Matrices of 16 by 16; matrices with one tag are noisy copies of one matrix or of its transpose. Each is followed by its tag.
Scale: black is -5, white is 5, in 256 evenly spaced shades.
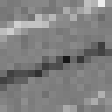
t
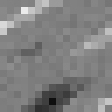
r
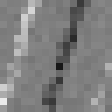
t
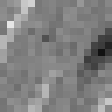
r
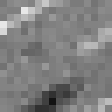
r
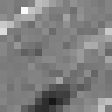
r
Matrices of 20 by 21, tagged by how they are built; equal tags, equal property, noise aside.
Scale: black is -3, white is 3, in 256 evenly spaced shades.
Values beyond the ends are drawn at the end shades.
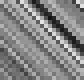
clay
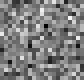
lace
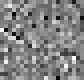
lace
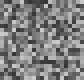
lace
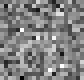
lace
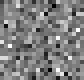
lace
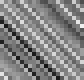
clay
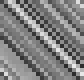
clay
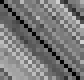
clay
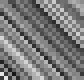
clay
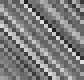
clay
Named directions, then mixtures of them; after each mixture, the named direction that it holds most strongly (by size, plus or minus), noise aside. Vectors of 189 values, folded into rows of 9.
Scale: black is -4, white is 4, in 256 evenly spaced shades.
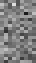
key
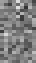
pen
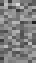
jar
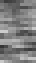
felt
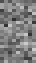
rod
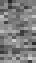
felt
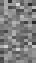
jar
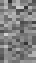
jar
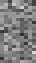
jar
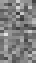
pen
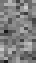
pen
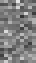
key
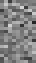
rod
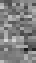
felt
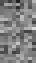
pen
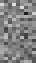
key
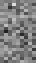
key
